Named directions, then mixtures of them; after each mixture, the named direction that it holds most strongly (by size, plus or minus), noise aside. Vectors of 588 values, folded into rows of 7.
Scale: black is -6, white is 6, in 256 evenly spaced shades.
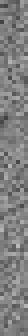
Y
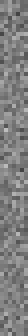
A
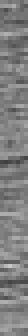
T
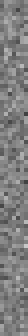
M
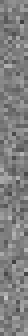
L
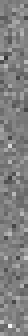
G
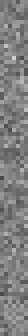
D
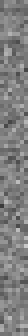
M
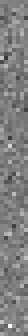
G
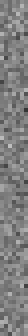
A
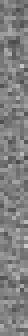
M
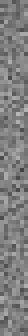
Y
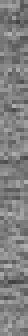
T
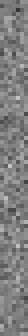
M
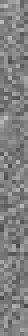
Y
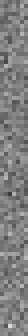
G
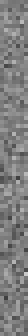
L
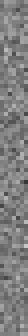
M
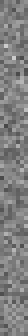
D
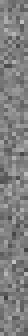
L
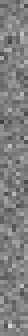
G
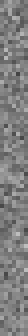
A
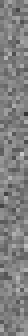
M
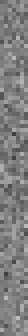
L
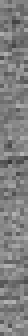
T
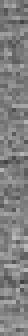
T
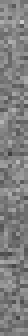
Y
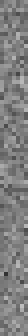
D
